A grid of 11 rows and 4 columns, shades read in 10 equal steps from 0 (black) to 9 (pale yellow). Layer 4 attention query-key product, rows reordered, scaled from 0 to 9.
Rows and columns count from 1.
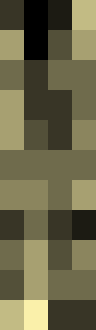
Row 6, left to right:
4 4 4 4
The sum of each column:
49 41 31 48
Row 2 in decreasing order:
6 6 3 0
